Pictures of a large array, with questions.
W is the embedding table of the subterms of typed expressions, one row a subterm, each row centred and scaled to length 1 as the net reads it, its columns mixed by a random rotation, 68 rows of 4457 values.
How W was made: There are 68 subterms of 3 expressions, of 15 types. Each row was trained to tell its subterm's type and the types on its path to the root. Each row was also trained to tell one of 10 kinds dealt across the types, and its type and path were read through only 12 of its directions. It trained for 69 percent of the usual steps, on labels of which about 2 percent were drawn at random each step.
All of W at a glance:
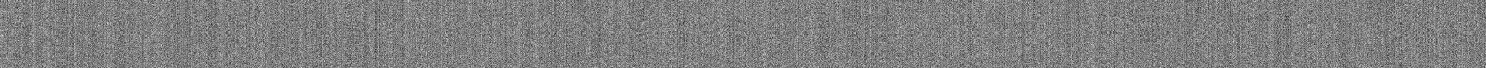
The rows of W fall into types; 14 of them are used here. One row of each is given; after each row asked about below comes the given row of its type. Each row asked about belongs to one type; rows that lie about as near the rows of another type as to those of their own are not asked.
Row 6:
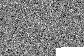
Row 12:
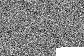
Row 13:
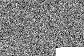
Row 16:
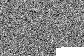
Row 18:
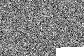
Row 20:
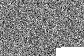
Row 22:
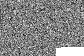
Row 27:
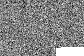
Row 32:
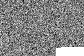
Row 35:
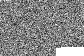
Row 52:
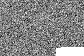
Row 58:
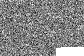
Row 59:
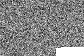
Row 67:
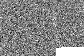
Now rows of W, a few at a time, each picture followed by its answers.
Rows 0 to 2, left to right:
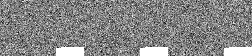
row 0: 52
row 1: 52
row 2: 58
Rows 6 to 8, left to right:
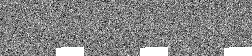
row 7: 12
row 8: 27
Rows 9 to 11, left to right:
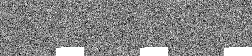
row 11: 58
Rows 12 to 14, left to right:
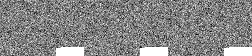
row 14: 22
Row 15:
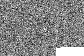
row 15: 20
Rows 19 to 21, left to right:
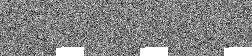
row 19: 16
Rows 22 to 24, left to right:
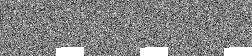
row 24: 27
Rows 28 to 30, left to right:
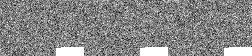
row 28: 59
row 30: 35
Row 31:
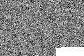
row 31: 22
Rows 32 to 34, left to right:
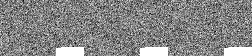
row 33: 32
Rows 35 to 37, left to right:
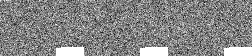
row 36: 35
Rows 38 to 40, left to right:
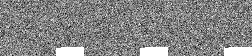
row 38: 18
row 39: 35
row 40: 18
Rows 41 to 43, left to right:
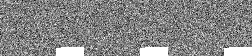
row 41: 35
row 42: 6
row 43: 13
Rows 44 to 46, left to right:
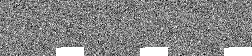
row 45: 22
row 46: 18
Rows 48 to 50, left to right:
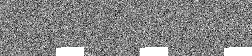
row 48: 20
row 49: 58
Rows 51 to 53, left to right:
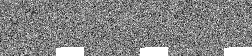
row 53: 20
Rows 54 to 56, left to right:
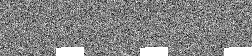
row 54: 27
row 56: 12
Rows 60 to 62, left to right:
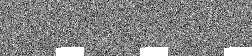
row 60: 52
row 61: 6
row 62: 52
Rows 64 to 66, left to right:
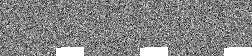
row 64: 18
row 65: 27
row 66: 22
